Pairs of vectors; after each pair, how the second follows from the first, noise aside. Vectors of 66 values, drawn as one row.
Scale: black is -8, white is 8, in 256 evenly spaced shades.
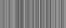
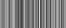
scaled up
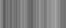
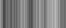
scaled up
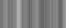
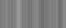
shrunk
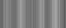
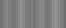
shrunk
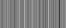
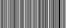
scaled up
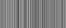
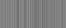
shrunk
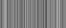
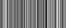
scaled up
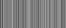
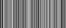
scaled up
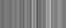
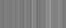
shrunk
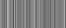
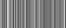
scaled up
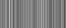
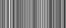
scaled up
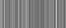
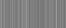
shrunk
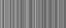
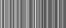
scaled up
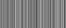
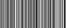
scaled up
